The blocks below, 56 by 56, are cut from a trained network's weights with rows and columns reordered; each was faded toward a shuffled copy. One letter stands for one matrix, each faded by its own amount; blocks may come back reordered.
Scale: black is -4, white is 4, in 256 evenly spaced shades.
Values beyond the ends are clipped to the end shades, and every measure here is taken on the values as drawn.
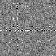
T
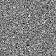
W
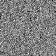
W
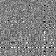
T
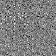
W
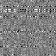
T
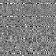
T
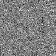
W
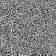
W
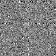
W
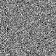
W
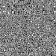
W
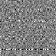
T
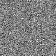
W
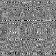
T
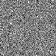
W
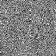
W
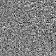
W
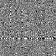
T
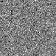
W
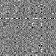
T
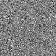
W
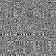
T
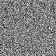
W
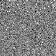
W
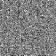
W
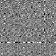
T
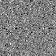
W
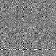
T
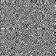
T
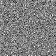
W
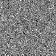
W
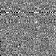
T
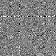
T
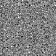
W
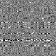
T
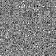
W
